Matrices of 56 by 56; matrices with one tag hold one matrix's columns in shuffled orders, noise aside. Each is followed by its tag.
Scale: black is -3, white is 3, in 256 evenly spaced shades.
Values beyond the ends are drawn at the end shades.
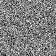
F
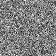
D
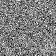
F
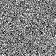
D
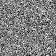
F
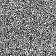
F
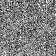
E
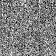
E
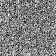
E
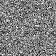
D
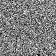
F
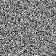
D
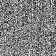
E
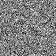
D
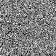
F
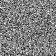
F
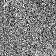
E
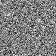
D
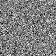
D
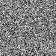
F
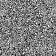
F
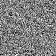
D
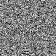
D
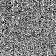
E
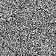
F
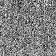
E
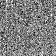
E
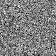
F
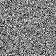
D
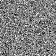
D
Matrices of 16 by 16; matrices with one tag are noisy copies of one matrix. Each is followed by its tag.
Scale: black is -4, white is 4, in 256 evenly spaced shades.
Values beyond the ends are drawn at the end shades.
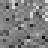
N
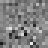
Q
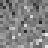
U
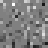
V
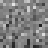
V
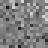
N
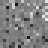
N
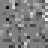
N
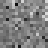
N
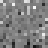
V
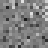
N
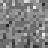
V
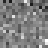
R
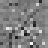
Q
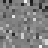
R
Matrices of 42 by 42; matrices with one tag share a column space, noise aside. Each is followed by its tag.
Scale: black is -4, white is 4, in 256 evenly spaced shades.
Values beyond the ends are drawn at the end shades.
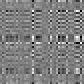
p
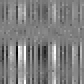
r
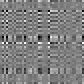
p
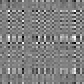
p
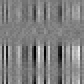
r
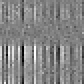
r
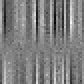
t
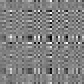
p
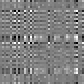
p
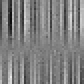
t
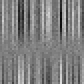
t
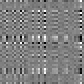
p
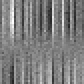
t
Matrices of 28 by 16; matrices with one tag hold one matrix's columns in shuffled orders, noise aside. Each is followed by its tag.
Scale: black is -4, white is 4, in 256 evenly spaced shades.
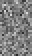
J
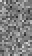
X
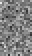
X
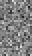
X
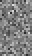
J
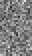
X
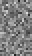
J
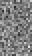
X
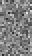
J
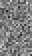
X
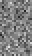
X
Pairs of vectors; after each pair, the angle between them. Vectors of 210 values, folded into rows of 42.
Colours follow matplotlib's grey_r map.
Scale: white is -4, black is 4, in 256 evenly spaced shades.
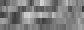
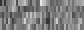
partly aligned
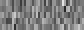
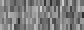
partly aligned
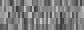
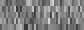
partly aligned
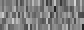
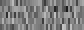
partly aligned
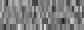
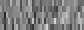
orthogonal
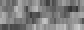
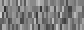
orthogonal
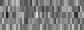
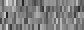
partly aligned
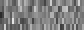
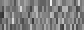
nearly parallel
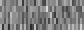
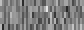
nearly parallel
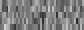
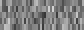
nearly parallel
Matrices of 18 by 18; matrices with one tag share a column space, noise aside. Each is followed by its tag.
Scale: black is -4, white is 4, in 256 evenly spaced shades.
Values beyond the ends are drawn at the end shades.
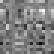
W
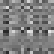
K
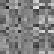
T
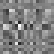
W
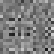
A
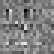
W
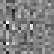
W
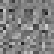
W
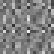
T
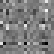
W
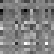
W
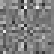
T
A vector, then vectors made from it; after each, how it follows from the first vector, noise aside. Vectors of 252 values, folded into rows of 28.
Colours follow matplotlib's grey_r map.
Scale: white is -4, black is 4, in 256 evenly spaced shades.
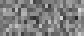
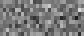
sign-scrambled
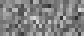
sign-scrambled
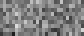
wrapped around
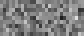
sign-scrambled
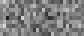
reversed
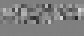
partly zeroed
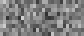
reversed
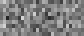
reversed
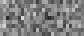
reversed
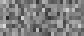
reversed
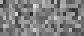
wrapped around
